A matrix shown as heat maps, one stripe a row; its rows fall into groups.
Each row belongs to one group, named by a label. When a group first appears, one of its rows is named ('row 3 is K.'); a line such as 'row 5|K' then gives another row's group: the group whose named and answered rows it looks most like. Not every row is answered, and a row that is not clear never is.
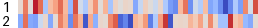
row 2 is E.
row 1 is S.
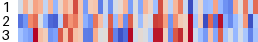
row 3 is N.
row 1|S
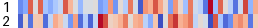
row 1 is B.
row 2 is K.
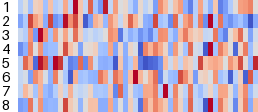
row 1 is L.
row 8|B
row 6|K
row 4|B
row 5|E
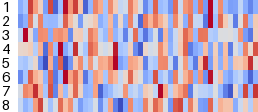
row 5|L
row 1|N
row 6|N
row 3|E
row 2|B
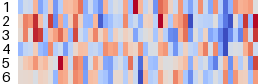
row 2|S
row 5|S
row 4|L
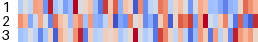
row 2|E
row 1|L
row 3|L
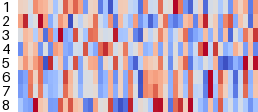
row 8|N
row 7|B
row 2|E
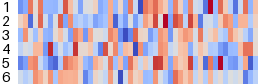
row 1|B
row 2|B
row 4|L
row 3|E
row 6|N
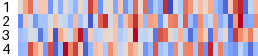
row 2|K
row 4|N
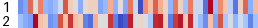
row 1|B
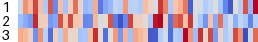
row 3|E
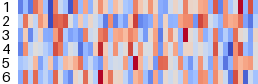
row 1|K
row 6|K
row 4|K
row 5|L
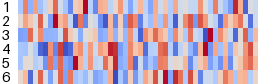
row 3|B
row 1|K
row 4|L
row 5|L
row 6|B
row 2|E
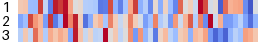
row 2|N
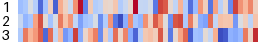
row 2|B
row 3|S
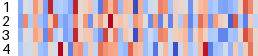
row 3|L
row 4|L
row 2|K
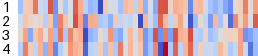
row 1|L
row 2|S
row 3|N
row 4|N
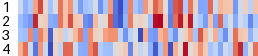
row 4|E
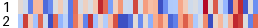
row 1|K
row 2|E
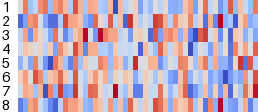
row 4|S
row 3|K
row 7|S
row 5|K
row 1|E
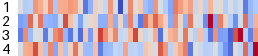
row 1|N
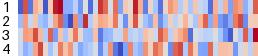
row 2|K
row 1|K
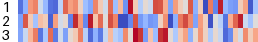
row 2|E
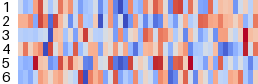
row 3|B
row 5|N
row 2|E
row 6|E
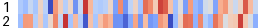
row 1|B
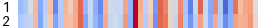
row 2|L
